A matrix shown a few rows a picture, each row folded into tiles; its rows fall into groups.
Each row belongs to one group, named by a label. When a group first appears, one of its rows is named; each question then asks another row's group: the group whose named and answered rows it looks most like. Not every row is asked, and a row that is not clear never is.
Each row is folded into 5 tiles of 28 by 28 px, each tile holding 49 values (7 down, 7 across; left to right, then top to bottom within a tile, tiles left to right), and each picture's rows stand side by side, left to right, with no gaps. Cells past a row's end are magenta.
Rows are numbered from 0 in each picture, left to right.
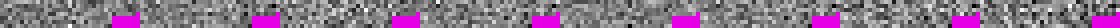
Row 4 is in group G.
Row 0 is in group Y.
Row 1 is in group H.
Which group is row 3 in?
H
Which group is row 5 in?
H
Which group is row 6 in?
H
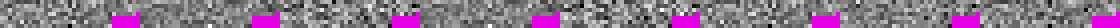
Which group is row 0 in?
G
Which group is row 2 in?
H
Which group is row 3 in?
Y
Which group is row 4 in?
H
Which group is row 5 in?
G
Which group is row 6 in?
H
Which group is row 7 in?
G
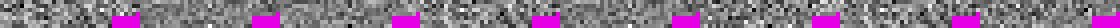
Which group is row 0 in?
H
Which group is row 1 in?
Y
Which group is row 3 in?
H
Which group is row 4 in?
Y
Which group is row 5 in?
G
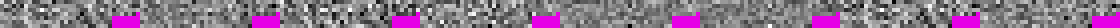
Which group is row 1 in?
H
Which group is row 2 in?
H
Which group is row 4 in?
G
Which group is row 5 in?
Y
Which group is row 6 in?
H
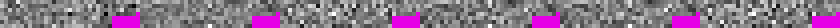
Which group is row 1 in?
Y
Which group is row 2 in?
G
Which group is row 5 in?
G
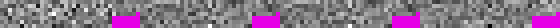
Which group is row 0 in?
G
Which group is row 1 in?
Y
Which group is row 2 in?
Y
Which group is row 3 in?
G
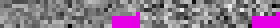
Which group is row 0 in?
G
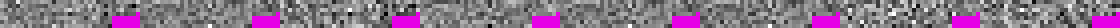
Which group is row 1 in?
Y
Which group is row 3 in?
G
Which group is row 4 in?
Y
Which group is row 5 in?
Y
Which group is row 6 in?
G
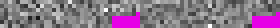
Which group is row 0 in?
G
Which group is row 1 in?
Y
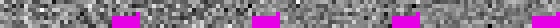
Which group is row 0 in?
H
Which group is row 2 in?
H
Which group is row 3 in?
G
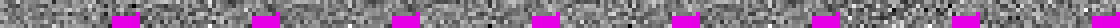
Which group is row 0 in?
H
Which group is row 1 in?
Y
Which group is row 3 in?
G
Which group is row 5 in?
Y
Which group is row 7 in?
G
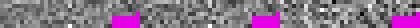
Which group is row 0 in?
Y
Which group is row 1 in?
Y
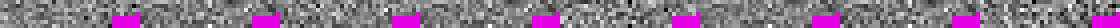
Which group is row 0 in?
H
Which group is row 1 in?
Y
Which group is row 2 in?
G
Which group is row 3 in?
Y
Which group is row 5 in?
Y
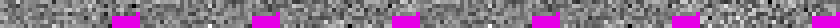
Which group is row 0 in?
H
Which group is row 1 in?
Y
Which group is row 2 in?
G
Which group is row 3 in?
Y
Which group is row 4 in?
G
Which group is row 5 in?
G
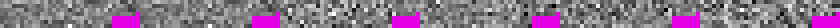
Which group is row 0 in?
Y
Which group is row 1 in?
Y
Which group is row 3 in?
H
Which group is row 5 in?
H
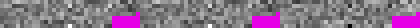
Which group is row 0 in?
Y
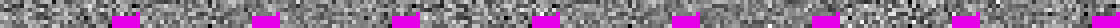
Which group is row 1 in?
G
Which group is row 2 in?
H
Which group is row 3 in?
H
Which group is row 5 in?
Y
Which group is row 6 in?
G
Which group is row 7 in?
H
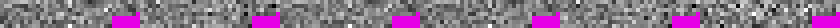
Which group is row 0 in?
Y
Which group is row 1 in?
H
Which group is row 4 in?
H
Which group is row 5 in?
G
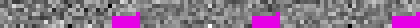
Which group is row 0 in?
G
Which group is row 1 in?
Y
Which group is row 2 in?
G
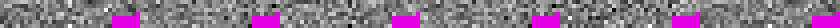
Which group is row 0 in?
Y
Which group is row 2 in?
G
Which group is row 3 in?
H
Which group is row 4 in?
G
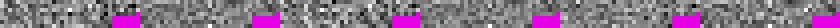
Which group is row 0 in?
H
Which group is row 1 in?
Y
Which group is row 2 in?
H
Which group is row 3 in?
Y
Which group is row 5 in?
Y
